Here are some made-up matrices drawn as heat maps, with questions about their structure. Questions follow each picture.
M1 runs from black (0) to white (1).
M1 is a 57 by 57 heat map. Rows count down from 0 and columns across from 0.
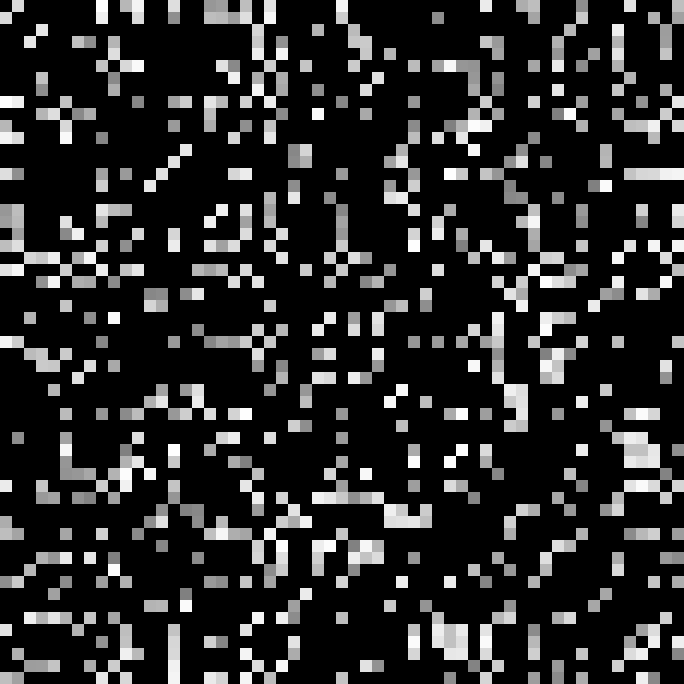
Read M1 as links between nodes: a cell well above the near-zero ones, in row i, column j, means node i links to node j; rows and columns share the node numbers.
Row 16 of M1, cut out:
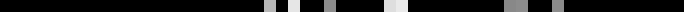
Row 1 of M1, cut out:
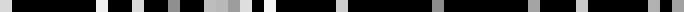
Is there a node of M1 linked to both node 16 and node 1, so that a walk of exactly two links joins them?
yes
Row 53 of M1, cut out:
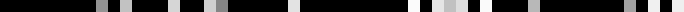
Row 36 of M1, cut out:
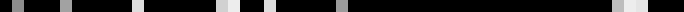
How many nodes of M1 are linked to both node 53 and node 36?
2
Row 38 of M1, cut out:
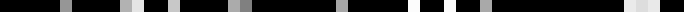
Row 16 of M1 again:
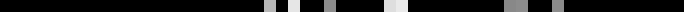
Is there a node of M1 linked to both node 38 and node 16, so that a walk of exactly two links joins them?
no
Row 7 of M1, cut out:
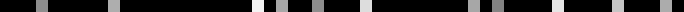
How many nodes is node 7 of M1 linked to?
11
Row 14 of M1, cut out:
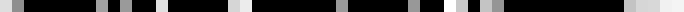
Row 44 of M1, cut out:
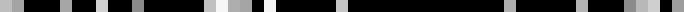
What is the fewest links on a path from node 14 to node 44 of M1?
2
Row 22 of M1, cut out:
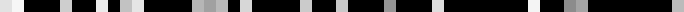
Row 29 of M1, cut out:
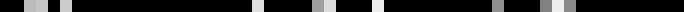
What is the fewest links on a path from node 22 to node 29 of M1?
2
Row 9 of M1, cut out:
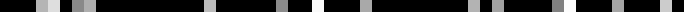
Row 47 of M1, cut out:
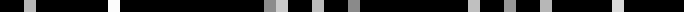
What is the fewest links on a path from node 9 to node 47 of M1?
1
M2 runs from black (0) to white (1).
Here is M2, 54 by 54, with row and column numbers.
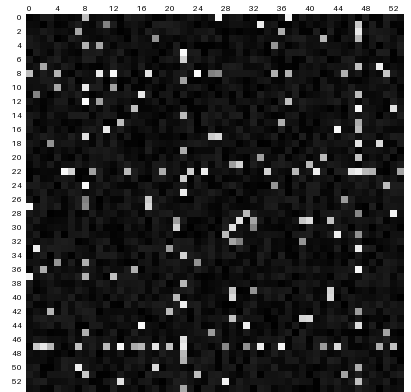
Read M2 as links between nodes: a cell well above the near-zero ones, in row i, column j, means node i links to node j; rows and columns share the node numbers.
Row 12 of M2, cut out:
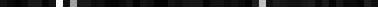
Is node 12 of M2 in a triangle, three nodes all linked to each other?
yes
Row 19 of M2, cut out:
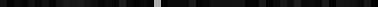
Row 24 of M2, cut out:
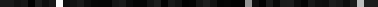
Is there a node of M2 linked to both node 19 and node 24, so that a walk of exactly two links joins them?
no
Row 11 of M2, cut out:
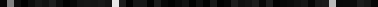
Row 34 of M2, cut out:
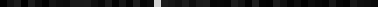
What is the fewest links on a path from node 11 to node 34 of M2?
3
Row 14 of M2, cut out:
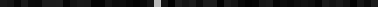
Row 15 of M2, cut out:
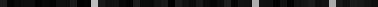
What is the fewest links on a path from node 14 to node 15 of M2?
3
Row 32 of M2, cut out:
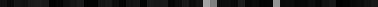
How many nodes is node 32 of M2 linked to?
3
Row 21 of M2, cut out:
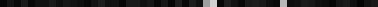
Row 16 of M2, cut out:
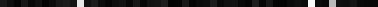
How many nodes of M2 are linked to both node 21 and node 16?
0
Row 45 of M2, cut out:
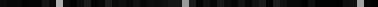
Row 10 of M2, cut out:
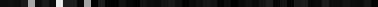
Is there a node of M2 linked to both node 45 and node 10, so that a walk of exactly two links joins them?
yes
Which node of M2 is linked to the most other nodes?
node 47
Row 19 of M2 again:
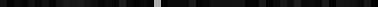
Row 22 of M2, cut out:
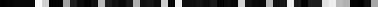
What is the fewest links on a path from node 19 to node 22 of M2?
1
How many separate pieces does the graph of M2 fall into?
3
